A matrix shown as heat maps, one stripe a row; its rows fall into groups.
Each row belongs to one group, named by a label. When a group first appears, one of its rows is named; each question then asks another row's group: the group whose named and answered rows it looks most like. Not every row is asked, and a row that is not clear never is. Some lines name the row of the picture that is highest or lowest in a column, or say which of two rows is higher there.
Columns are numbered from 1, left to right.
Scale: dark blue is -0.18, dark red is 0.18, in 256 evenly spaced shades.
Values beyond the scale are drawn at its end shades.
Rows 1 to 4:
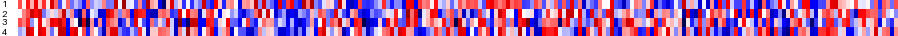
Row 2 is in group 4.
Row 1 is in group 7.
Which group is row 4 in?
4
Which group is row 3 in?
4
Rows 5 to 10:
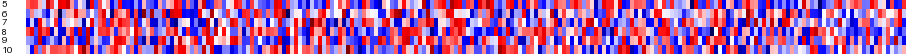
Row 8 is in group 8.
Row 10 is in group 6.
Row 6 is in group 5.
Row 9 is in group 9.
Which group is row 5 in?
4
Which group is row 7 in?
9
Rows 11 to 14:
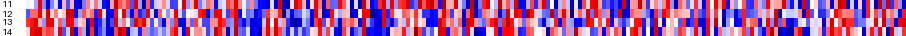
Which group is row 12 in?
4
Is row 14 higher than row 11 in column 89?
No
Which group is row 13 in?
4
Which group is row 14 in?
4
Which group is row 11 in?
9
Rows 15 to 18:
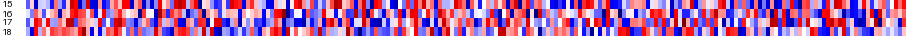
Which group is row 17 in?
4
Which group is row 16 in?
5
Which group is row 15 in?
9
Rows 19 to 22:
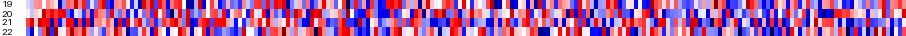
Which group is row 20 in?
7
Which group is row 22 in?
6
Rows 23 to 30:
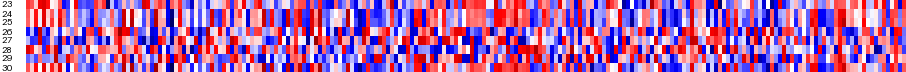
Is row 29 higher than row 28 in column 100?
Yes
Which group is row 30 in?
7
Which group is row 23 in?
7
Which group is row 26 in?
9
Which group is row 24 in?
7
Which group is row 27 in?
9
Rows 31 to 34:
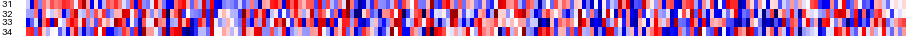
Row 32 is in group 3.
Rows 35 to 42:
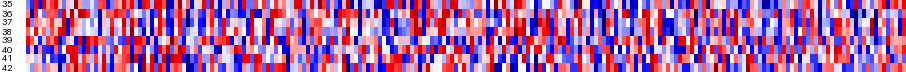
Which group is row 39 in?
8
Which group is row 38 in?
7
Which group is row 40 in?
9
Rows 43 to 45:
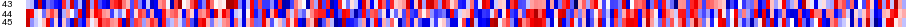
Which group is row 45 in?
8
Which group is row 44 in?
8
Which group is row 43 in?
9
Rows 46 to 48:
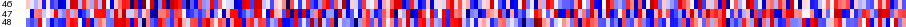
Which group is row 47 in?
9
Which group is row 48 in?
9
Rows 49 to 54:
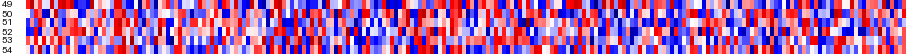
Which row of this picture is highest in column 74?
53
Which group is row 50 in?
9
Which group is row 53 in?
7
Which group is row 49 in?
4
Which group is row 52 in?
5
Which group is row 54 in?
9
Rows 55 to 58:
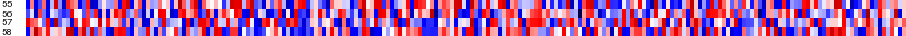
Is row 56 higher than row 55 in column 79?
Yes
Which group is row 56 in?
9
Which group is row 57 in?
8
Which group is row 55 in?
9
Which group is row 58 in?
4
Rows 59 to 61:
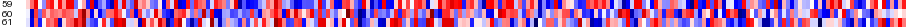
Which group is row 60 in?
6
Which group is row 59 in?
4
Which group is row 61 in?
5
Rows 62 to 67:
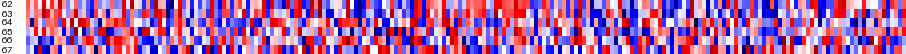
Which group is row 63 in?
7
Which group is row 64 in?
6
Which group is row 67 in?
9
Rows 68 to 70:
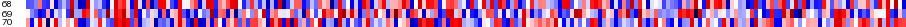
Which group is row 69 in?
3
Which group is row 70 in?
9
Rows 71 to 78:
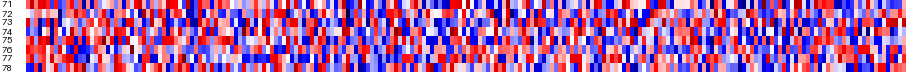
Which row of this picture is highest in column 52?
75
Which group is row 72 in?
5
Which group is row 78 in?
5
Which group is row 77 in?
4
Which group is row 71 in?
8
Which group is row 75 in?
8
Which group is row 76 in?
7
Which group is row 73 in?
8
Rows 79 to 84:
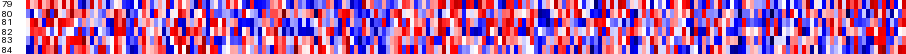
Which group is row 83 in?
6
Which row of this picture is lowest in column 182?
81
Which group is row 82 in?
4
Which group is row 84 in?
5
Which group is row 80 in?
6
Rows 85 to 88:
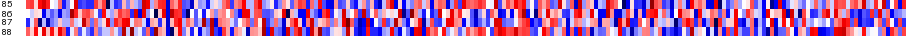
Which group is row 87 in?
3
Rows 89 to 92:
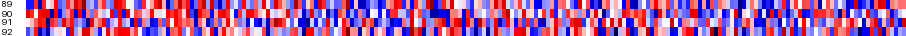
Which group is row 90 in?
8
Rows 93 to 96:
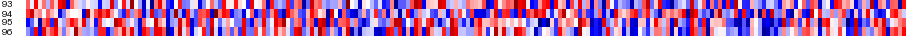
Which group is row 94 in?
8
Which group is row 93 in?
7
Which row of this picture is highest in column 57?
93
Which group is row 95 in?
5
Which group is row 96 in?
5
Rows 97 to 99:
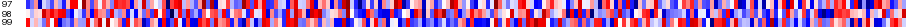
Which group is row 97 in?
3
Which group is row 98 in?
7
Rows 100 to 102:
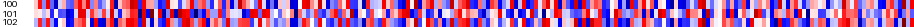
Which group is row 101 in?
3
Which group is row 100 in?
9
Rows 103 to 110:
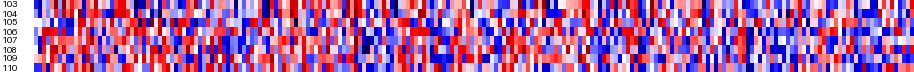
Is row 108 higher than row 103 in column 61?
Yes
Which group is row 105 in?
3
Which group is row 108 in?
6
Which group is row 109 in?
8
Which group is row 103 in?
6
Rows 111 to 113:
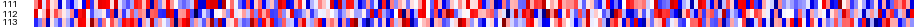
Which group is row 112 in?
7
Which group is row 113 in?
3
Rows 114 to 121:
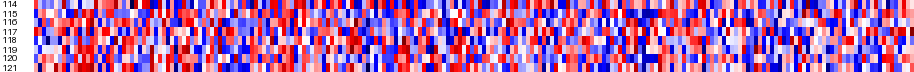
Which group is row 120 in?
5
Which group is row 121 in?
6
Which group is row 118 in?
3
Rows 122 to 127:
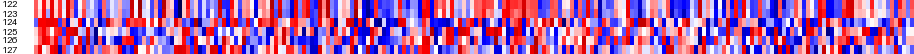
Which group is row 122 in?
7
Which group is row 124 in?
8
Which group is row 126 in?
4
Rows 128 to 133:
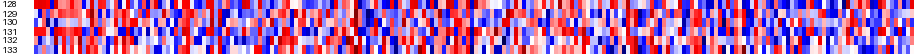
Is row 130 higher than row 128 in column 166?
Yes
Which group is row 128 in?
4
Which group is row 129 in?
6
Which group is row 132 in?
6
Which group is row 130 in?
3
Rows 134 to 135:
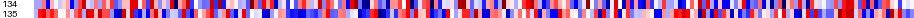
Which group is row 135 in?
4
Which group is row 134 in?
3
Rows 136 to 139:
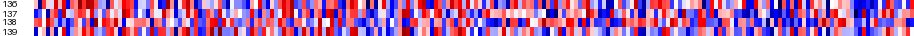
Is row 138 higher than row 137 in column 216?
Yes
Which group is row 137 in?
5
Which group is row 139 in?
5
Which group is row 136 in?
6
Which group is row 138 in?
8
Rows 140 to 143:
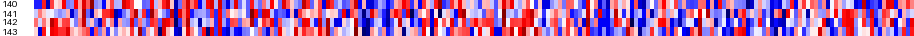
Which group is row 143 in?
6
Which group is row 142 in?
7
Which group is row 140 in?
5
